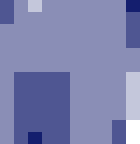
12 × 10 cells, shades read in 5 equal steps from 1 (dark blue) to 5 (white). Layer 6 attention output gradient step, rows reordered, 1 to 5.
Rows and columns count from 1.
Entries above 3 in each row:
1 0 0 0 0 0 1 1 1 1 1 1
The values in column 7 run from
3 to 3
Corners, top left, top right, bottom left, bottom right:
2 1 3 5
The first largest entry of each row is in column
3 2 1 1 1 1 10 10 10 10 10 10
